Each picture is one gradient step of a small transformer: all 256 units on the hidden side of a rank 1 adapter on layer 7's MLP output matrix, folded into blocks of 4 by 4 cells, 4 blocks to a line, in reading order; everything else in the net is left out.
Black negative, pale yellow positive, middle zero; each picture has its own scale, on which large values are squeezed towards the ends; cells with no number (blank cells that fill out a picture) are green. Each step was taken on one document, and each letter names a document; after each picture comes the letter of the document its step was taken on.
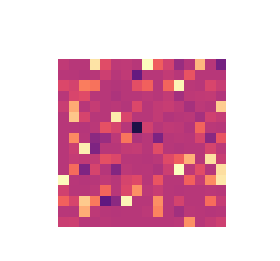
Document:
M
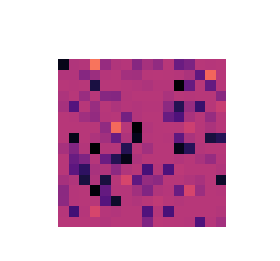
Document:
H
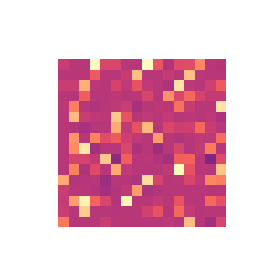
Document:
M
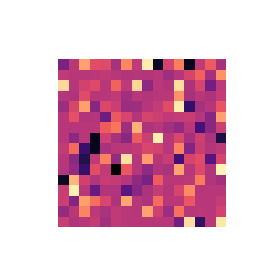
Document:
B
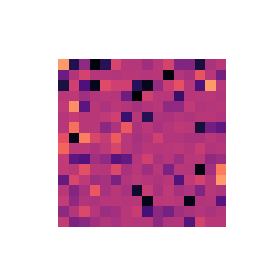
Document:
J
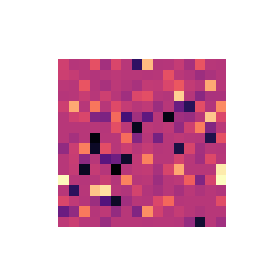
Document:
B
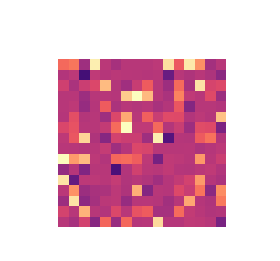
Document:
J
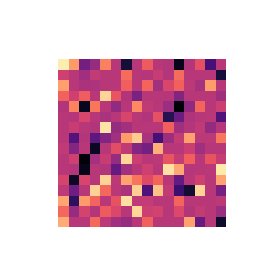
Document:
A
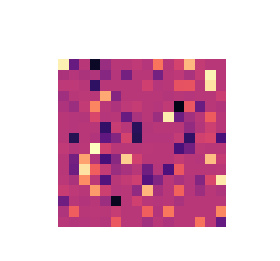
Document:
H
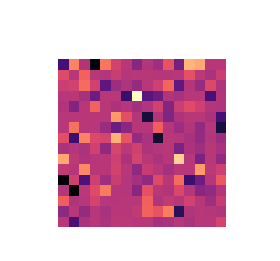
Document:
J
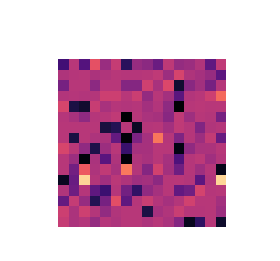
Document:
B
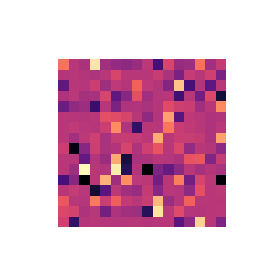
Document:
B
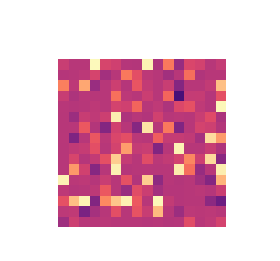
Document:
M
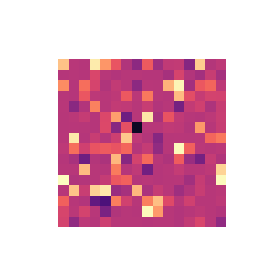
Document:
B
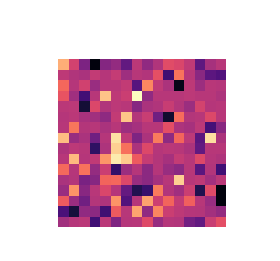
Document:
A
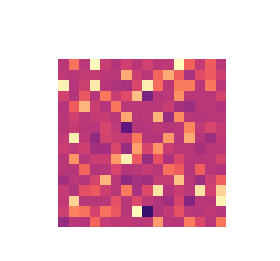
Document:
A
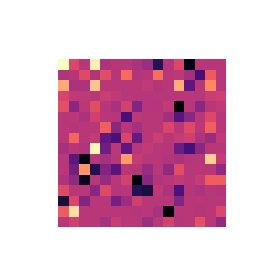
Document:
H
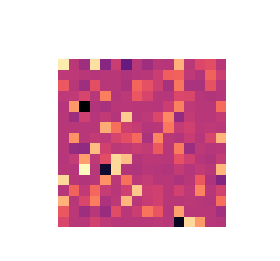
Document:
A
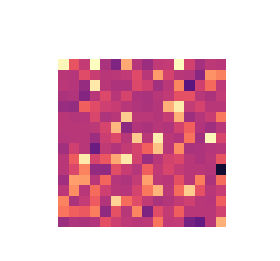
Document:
A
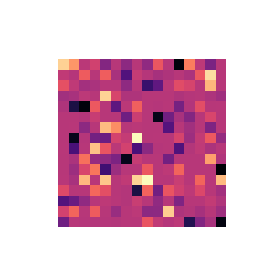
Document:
H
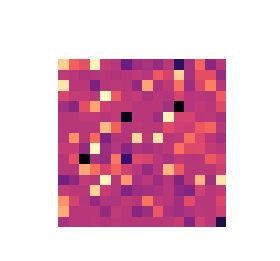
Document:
A
